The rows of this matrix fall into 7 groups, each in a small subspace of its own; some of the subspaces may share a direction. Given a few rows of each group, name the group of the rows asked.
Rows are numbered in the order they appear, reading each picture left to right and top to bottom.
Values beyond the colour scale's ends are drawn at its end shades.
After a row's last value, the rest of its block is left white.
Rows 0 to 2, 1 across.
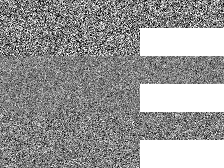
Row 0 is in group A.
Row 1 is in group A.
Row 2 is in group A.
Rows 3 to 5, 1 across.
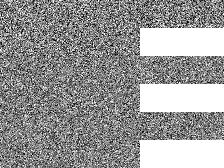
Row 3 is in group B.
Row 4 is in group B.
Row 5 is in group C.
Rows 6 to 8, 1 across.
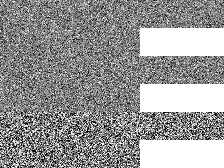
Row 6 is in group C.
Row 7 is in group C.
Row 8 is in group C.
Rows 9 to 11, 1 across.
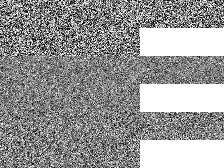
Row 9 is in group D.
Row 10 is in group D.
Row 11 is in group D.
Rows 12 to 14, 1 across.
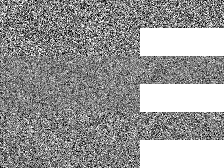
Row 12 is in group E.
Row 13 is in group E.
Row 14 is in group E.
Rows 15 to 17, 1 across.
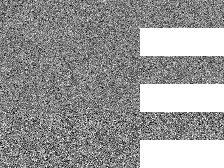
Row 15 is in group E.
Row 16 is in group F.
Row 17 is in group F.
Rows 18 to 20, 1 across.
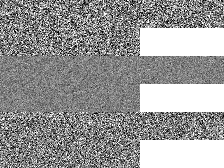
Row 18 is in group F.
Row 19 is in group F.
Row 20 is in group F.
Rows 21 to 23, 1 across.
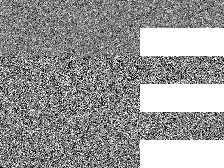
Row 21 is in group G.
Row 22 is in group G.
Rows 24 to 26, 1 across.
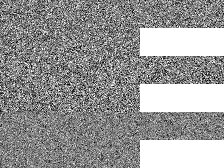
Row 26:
G
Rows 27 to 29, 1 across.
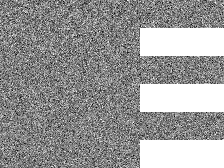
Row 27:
F
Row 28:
F
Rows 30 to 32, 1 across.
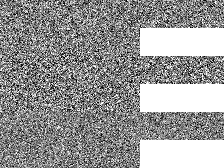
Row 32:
A
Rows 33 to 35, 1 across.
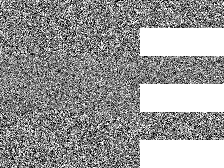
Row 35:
E
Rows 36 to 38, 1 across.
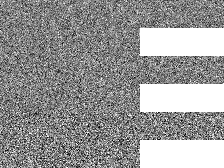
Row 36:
G
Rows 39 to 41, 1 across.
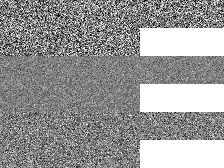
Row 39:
A
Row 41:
A
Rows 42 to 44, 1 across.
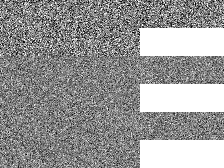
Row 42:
C
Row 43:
B
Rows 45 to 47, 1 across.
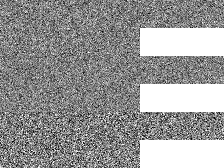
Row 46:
F
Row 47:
C
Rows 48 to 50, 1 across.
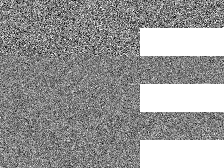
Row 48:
A
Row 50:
E
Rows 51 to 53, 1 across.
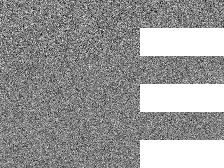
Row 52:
F
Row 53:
C
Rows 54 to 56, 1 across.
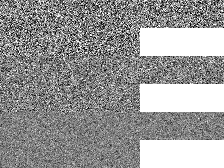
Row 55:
F
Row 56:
G
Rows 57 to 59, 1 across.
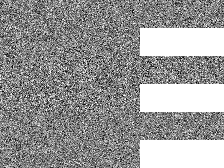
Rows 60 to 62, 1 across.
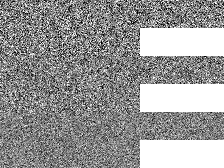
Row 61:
E
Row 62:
E
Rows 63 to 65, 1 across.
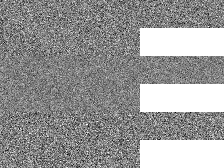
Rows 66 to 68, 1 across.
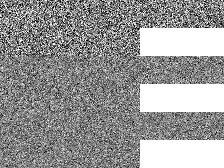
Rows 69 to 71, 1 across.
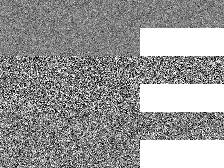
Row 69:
G
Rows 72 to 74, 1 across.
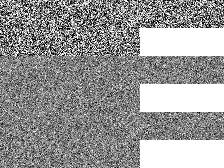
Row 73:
A
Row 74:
D
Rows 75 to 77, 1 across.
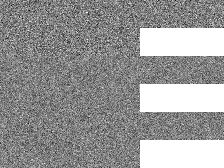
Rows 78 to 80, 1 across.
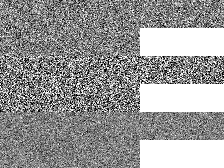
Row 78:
B
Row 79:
C
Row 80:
D
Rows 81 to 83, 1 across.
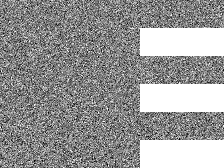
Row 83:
B
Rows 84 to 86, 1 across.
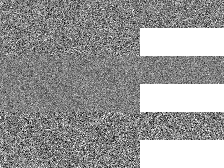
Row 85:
D
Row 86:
E
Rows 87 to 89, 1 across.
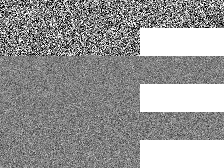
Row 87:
F
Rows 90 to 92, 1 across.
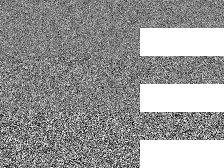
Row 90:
G
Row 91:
F
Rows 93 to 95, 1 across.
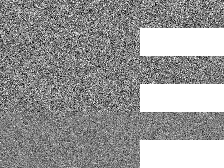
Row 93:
F
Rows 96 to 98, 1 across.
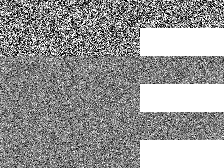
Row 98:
C
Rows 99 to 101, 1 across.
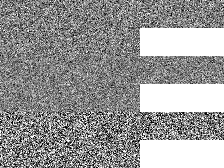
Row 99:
F
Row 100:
E
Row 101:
F
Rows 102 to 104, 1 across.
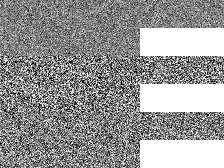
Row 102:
E
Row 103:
E
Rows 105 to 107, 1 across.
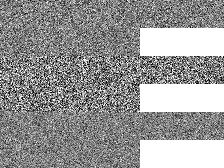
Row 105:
E
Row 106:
F
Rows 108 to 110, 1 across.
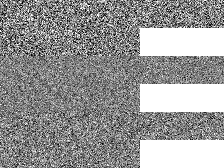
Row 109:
D
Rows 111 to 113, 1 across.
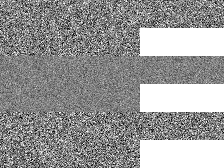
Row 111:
G
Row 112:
B
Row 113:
D
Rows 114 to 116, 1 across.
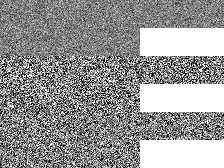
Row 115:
C
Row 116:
G
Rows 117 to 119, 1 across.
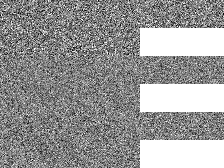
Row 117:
B
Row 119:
C
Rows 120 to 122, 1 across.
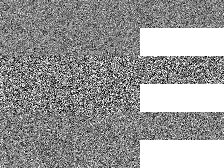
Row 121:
C
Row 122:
C
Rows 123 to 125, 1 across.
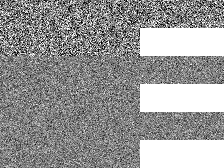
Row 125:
B
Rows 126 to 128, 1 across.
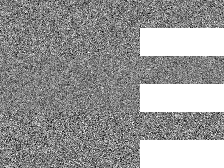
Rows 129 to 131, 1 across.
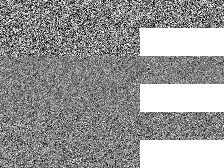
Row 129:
C
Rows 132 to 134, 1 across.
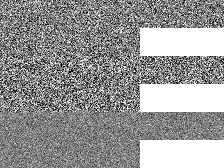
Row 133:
F
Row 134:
F
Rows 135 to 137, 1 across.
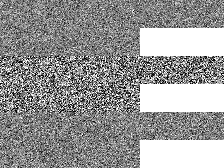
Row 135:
A
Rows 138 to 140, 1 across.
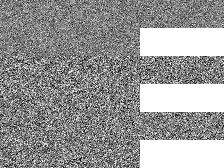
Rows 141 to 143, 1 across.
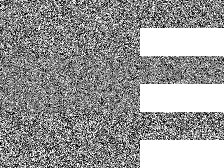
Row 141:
E
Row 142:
G
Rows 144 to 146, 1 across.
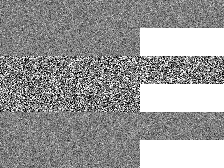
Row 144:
F
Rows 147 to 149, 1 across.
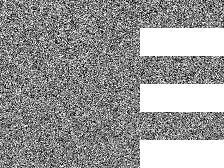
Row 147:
F
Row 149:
E
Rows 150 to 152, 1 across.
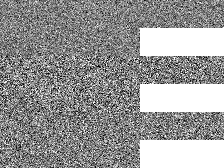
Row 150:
A
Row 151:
D
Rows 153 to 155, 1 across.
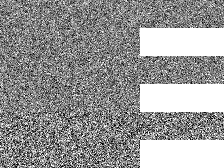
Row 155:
D
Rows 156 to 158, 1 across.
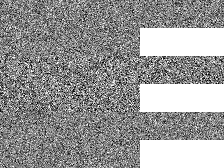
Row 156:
B
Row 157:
E
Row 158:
A
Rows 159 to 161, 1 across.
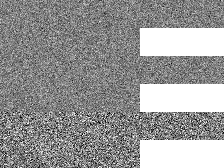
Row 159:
F
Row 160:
C
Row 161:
D
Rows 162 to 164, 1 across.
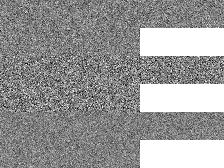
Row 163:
F
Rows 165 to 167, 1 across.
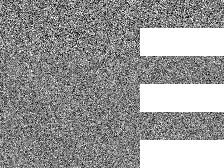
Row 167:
E
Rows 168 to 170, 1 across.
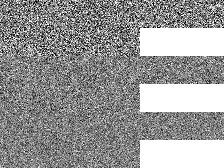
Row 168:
A
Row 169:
C
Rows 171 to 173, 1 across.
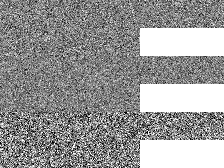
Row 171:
A
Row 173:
D
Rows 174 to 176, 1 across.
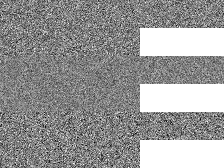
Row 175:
E
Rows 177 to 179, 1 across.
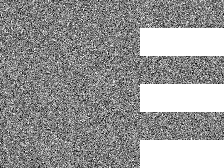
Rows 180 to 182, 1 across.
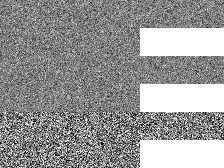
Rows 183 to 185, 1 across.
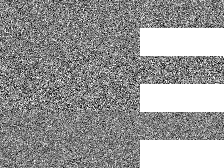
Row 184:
F
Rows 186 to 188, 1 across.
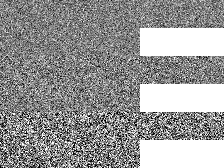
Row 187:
D
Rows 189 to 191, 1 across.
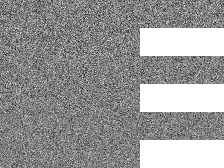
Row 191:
C
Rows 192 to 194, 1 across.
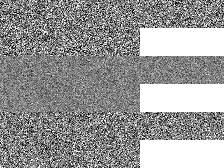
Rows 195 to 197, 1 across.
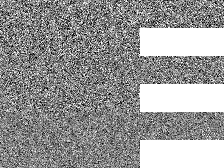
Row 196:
A
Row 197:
D
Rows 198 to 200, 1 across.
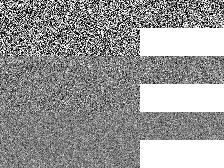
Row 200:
E
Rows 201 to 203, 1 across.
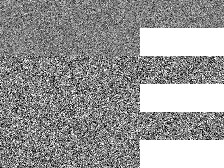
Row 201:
E
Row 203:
G
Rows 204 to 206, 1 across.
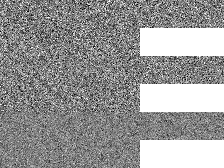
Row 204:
D
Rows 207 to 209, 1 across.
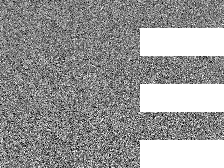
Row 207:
C
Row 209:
C
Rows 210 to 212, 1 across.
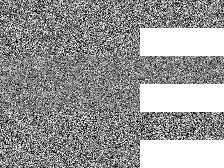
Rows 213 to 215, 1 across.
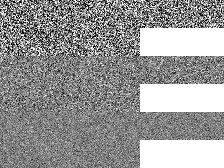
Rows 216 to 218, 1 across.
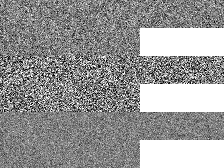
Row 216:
E
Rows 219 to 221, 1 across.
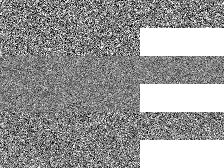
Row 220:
B
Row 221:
D
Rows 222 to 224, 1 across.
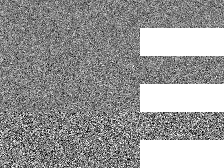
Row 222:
D
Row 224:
C
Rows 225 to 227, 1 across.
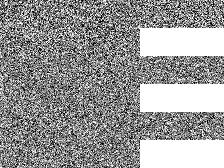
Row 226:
C
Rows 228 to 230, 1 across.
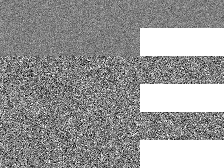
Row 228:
C
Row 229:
E
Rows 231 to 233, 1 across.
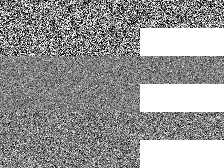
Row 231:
G
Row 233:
A
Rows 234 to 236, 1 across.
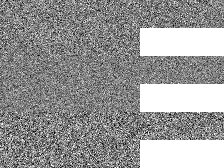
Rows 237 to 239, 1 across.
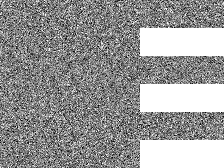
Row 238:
G
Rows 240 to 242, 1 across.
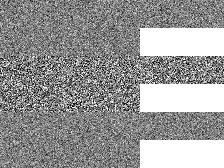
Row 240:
E
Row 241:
B
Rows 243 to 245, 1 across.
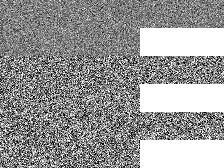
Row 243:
C
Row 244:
C
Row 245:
C
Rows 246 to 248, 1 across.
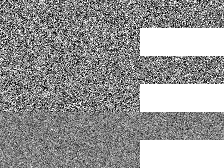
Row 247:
B
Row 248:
F
